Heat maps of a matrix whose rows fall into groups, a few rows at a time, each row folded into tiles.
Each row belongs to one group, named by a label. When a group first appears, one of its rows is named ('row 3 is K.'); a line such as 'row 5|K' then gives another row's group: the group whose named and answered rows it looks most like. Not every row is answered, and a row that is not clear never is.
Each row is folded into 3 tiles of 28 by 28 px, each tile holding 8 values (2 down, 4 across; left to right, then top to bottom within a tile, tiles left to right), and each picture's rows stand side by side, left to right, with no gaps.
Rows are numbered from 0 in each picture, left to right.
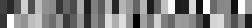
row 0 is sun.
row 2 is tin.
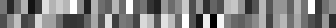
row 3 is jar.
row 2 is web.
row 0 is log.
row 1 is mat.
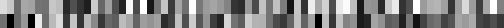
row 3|jar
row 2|mat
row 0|web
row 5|log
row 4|web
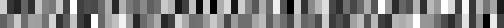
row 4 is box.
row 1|sun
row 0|tin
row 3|jar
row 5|jar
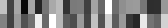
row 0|web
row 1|mat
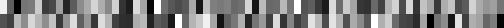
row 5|web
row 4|web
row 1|web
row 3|mat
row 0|tin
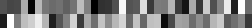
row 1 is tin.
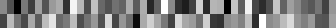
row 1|mat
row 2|box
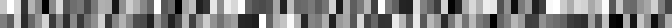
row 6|log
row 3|sun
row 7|web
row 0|web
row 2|log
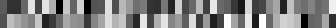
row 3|sun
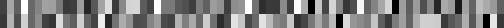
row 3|box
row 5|jar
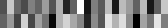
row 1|sun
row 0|mat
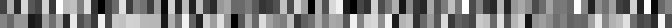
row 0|jar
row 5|mat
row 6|log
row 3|box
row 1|tin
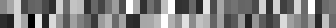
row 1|box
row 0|web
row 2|tin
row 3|jar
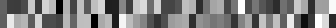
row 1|web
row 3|box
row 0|box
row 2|log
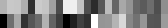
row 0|log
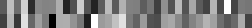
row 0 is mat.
